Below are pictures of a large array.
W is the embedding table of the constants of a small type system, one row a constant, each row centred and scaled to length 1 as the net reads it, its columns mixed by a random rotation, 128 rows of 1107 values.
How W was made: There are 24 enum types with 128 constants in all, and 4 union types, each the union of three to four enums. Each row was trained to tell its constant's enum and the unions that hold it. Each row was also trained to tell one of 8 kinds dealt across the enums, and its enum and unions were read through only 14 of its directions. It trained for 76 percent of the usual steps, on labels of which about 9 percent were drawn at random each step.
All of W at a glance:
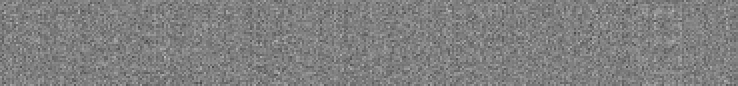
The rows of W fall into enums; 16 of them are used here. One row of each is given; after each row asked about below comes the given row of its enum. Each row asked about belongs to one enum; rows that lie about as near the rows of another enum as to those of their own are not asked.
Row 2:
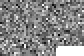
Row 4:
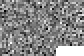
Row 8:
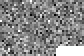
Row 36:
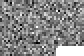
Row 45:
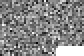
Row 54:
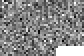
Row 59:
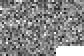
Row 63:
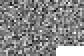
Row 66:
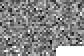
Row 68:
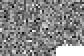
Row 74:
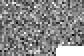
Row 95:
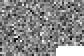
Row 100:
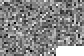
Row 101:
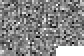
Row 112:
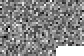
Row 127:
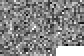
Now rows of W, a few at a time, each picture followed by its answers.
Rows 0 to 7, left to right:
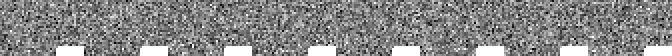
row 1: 59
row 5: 45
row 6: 95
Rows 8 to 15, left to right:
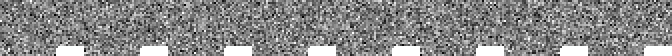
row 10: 127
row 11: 8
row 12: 100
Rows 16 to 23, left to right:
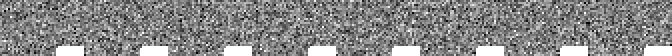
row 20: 4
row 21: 74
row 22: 127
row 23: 66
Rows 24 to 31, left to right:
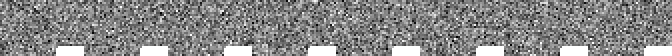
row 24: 66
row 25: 66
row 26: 8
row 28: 59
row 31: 112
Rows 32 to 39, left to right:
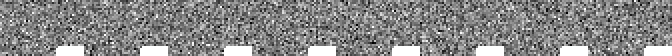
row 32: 68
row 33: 59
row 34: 127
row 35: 36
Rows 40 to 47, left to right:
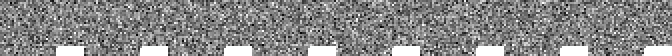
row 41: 36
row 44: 100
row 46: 100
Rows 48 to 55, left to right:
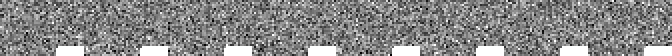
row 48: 66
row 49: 8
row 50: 74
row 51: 59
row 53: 2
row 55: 95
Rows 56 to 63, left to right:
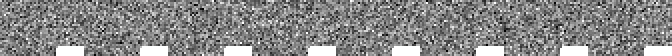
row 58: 74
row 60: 127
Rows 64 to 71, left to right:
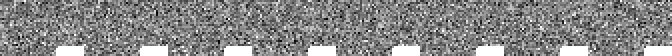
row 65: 8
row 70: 4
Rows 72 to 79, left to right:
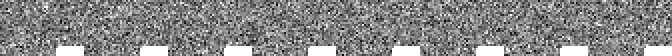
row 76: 59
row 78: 8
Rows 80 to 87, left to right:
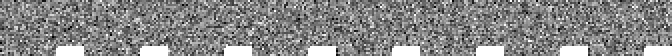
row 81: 2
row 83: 112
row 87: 36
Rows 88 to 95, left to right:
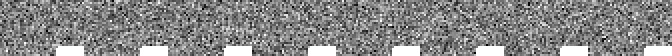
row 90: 54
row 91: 36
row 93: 45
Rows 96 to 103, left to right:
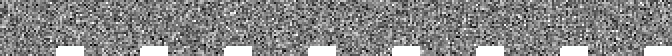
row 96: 4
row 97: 112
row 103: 74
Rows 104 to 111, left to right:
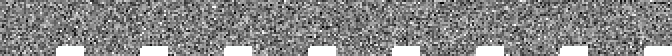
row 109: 95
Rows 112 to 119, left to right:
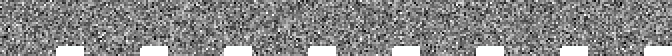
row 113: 95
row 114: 45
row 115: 127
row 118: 66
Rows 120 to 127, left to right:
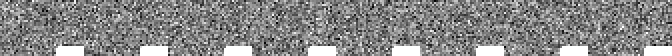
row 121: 36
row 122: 112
